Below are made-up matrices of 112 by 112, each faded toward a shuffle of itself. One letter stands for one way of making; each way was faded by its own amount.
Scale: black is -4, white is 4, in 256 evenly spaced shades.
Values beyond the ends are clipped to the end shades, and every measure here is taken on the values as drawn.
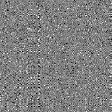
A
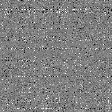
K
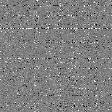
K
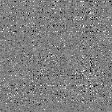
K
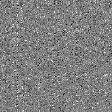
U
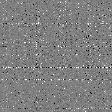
K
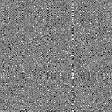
A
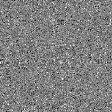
U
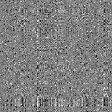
A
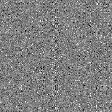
U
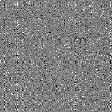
A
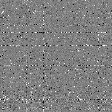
K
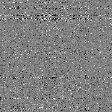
K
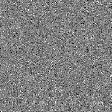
U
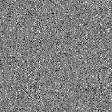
U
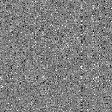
U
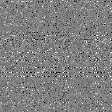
K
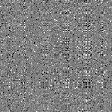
A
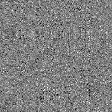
U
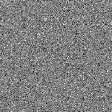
U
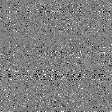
K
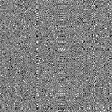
A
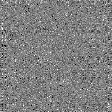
U
